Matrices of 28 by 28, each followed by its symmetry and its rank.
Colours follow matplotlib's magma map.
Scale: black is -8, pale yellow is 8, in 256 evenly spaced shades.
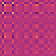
symmetric, rank two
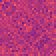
symmetric, full rank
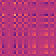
symmetric, rank one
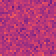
neither, full rank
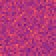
symmetric, full rank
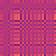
symmetric, rank one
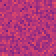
symmetric, full rank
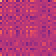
symmetric, rank two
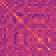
symmetric, rank five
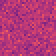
neither, full rank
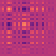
symmetric, rank one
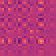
symmetric, rank two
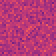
symmetric, full rank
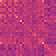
symmetric, rank five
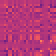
symmetric, rank two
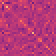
symmetric, rank five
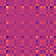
symmetric, rank one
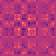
symmetric, rank two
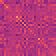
symmetric, rank five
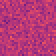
neither, full rank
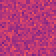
neither, full rank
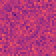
symmetric, full rank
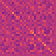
symmetric, rank five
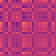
symmetric, rank one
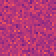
neither, full rank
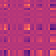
symmetric, rank one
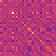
symmetric, rank five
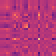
symmetric, rank two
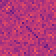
symmetric, full rank
